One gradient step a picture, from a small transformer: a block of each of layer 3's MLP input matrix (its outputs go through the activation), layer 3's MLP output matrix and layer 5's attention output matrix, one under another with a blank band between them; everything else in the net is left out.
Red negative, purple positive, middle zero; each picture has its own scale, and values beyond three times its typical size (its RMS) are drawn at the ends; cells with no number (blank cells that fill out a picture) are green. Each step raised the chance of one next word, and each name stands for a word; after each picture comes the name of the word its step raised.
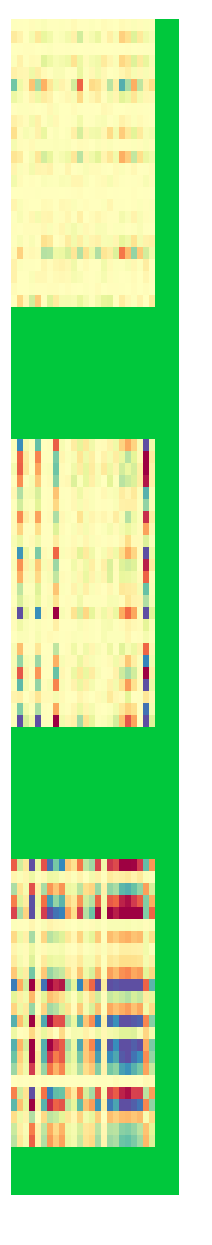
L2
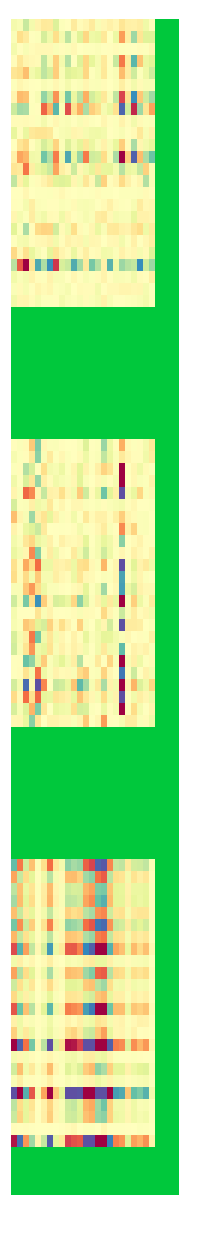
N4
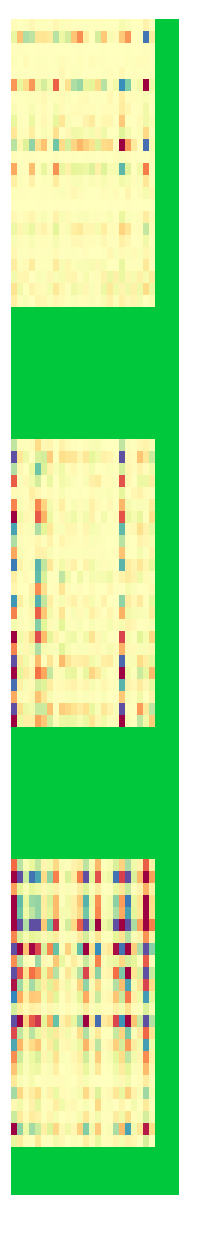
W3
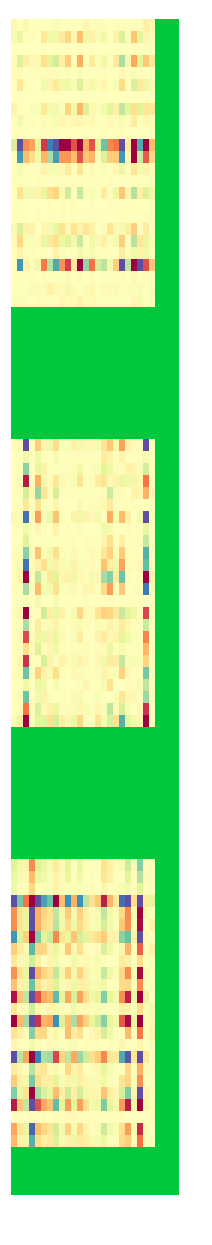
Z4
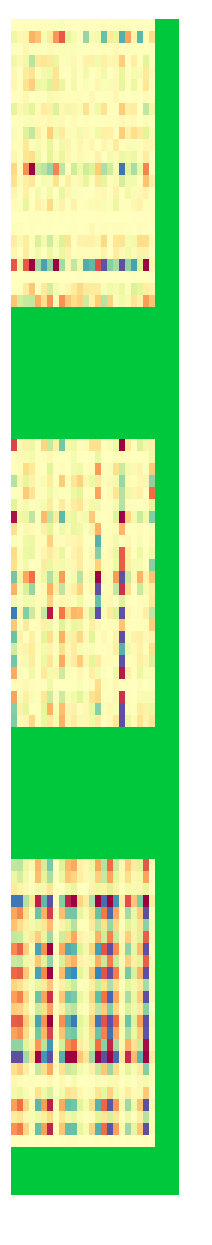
Z4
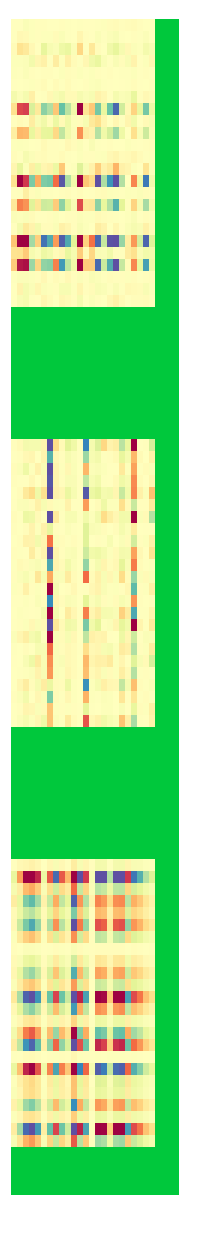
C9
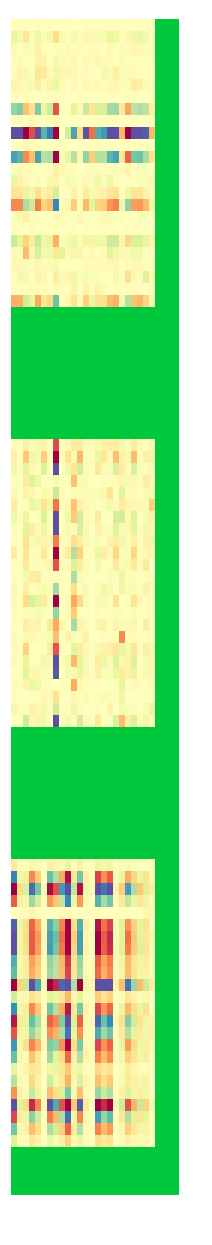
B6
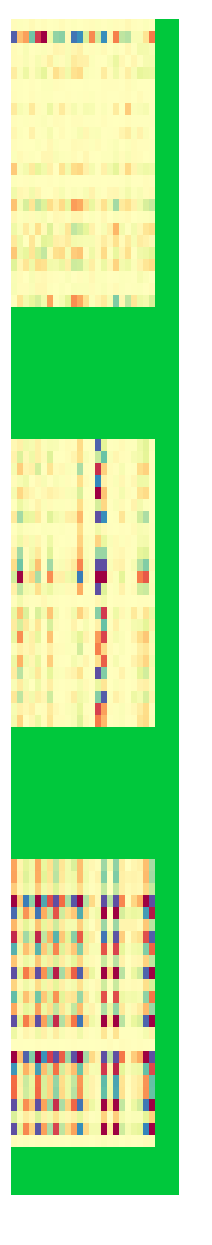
Z4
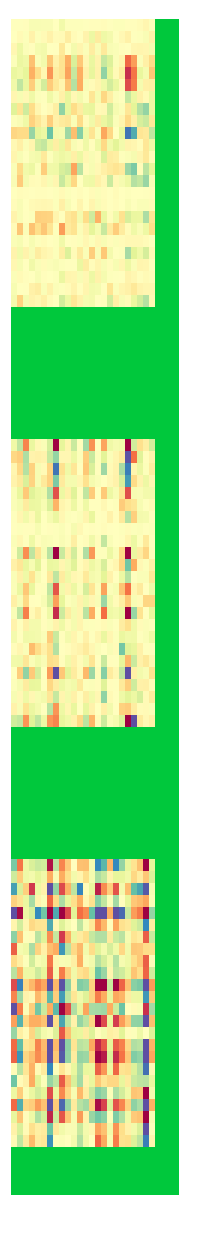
L2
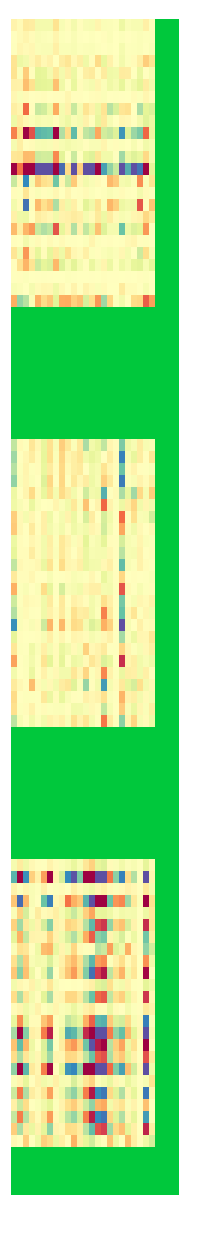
C9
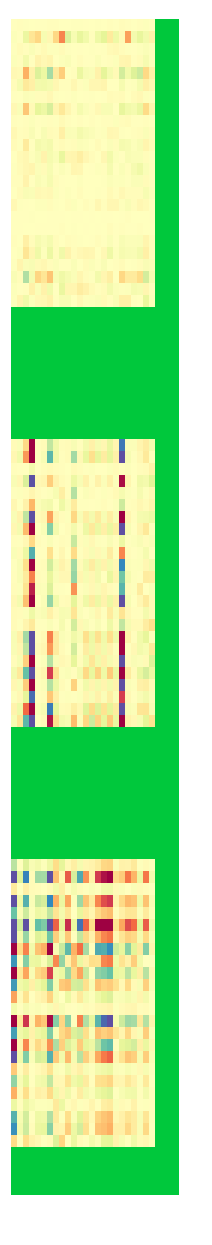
W3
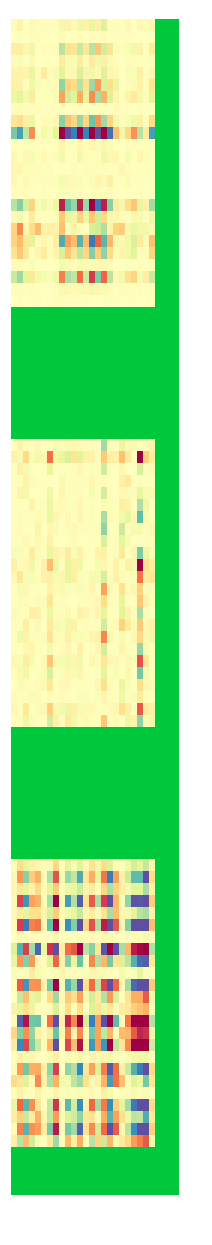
W3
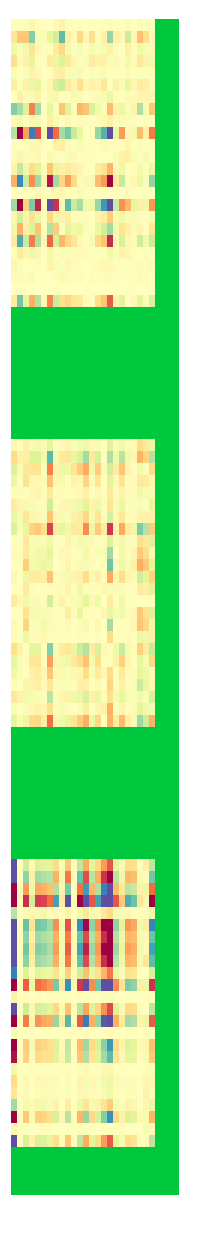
B6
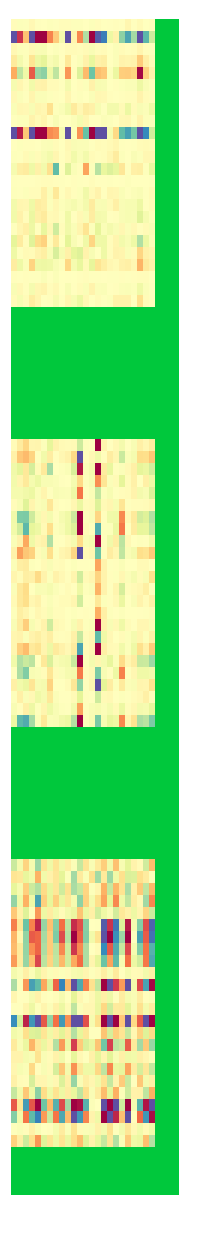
B6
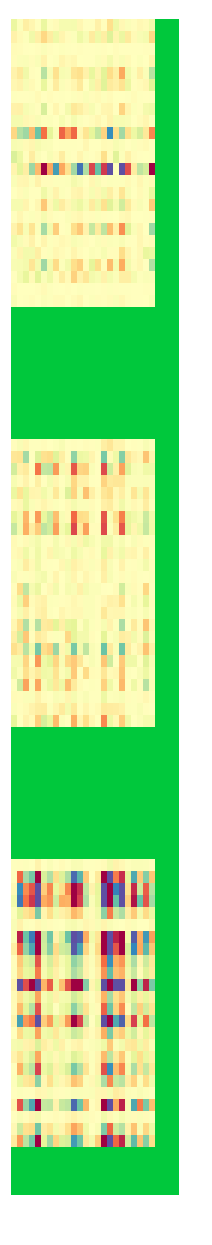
B6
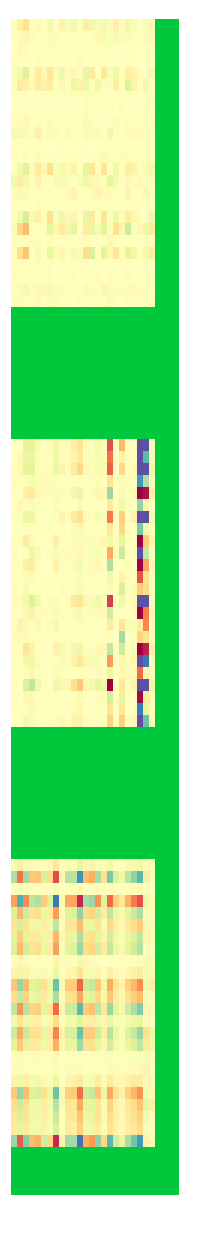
N4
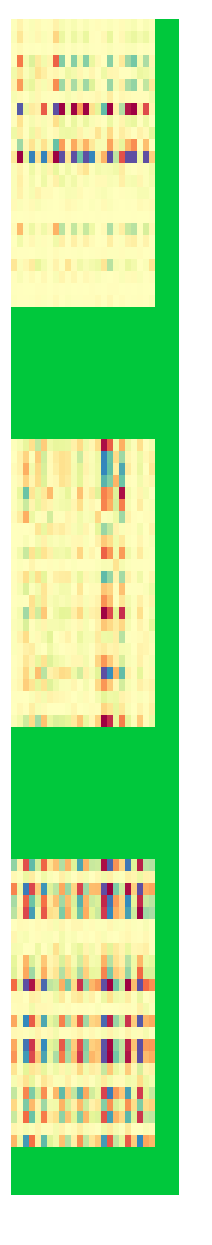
L2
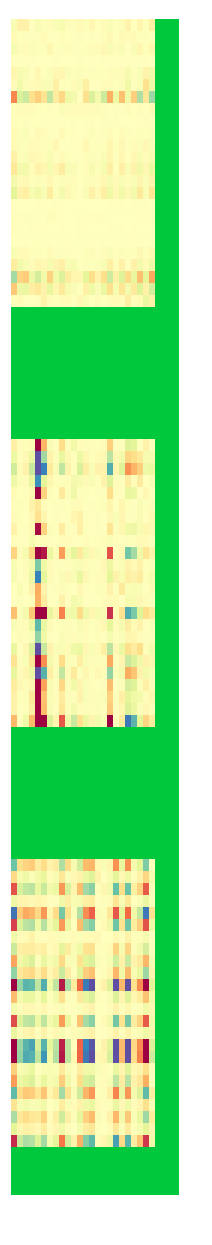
L2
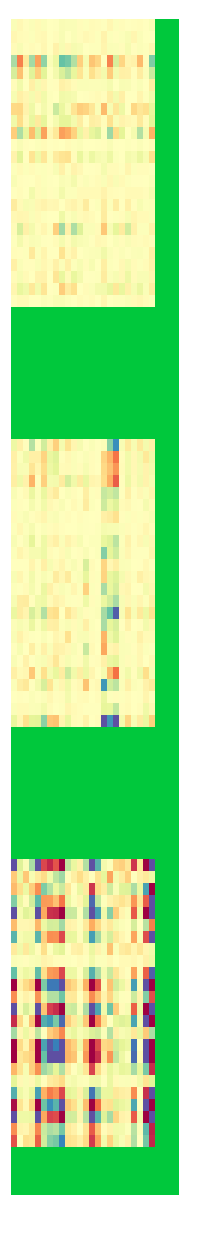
L2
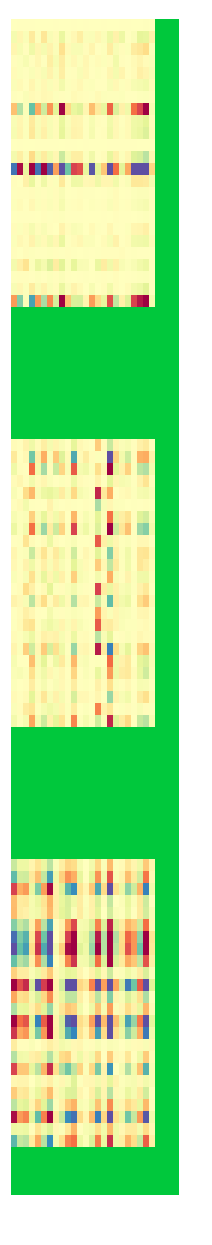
B6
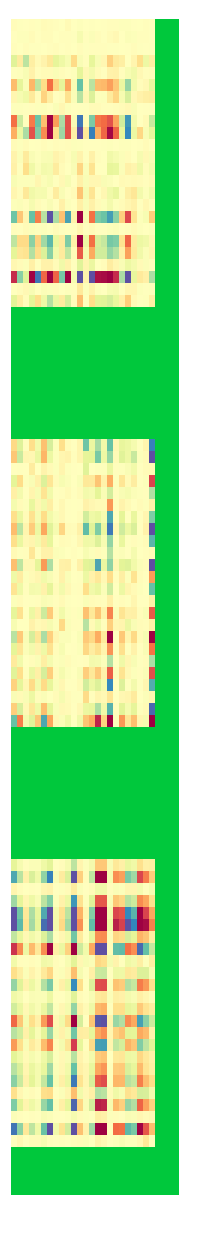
W3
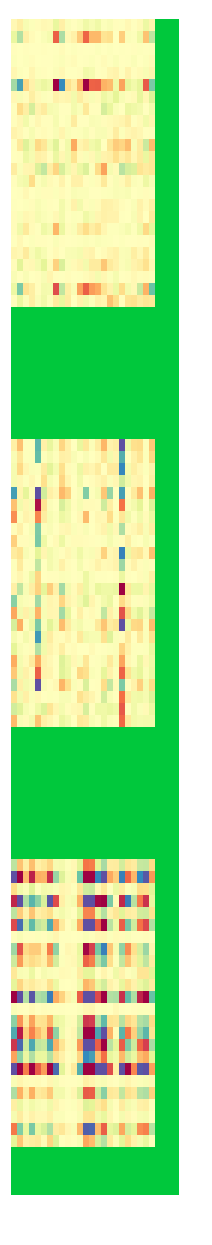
C9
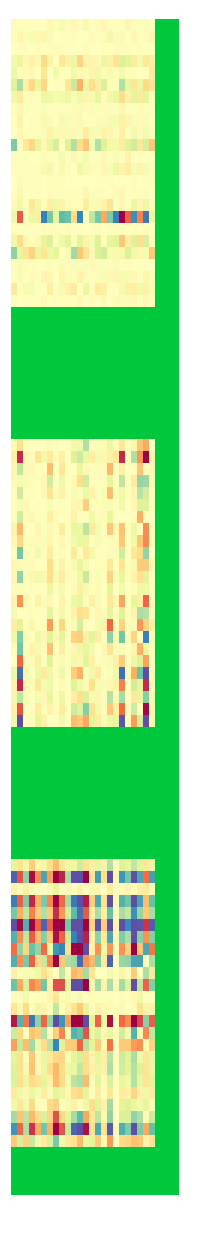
W3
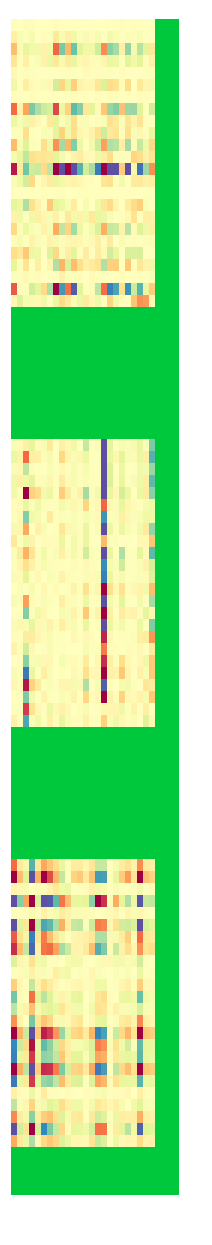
C9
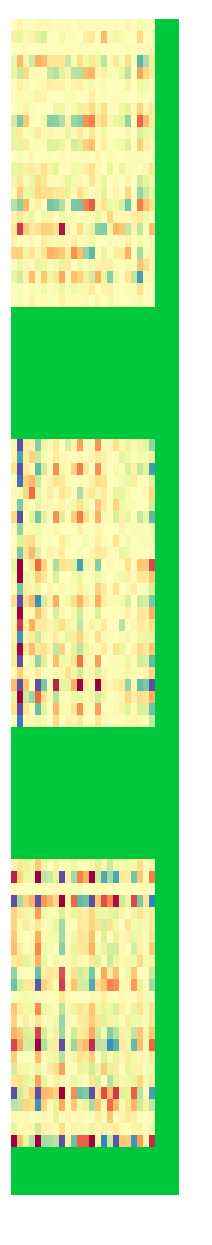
N4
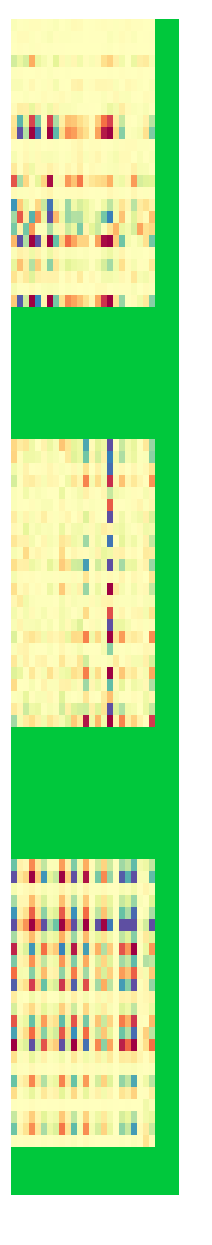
W3
